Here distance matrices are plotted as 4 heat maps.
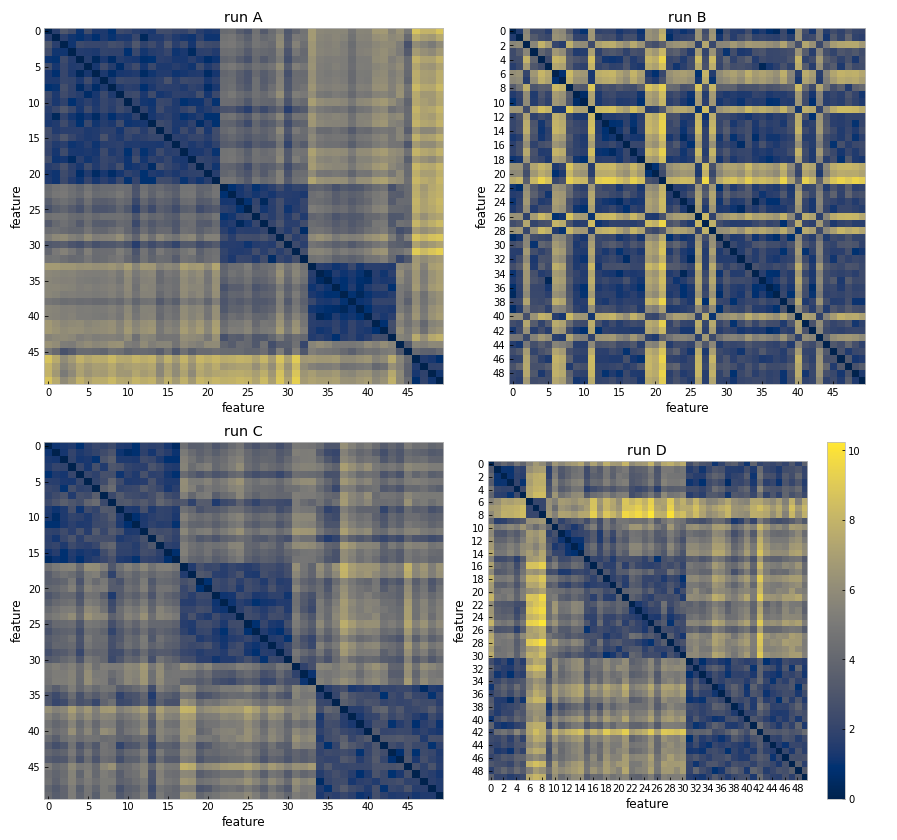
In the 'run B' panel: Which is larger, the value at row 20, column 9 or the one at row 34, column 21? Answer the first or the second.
the second
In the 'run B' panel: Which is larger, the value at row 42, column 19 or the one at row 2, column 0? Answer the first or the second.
the first
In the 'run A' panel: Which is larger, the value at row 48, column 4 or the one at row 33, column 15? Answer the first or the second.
the first
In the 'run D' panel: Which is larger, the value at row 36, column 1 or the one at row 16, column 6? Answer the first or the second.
the second
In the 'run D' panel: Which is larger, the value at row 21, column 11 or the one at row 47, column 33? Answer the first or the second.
the first
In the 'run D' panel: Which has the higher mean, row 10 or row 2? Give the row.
10
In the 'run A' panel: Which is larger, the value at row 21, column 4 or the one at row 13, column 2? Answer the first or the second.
the second
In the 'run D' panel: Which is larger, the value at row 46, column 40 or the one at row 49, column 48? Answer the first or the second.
the second
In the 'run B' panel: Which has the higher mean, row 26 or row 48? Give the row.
26
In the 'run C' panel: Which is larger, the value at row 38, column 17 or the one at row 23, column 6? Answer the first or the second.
the first
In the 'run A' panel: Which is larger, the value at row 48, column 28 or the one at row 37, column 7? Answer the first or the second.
the first
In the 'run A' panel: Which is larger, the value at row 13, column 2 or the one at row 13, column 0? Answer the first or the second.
the first
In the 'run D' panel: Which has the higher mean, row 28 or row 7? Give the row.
7
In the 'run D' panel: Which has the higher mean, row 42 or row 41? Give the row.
42
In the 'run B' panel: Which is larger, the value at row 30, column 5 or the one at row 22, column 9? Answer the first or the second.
the first
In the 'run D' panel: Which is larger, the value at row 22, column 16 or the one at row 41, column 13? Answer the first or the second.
the second
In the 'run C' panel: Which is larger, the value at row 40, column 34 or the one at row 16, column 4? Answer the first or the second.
the first
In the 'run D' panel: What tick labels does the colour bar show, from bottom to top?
0, 2, 4, 6, 8, 10
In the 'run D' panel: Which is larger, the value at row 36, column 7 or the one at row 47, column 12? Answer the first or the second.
the first
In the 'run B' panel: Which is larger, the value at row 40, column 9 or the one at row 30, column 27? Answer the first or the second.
the first
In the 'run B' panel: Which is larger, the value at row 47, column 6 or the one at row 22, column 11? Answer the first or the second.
the first
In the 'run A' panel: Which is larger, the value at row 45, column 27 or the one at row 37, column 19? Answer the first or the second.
the second
